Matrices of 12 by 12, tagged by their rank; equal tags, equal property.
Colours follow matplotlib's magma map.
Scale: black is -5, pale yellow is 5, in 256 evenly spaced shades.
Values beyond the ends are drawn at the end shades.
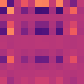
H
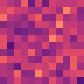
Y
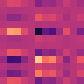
H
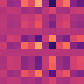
H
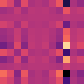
H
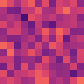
Y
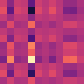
H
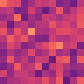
Y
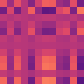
H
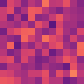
Y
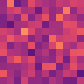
Y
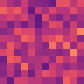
Y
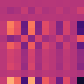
H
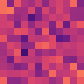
Y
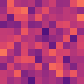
Y
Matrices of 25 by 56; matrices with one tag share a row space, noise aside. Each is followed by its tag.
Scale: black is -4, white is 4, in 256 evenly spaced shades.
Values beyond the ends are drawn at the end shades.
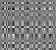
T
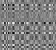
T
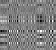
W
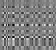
T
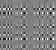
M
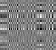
W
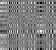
W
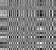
W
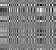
W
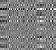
W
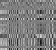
W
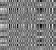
W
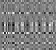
T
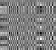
W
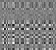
T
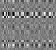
T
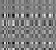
T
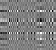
W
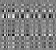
T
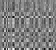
T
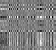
W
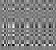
T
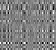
M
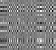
W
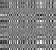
W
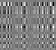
M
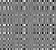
M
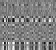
T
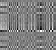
W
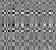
T
